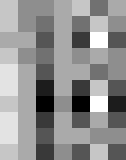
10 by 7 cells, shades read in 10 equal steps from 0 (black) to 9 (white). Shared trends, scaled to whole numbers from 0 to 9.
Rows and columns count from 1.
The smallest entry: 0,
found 2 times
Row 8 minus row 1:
1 1 -3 0 -4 2 -3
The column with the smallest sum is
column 3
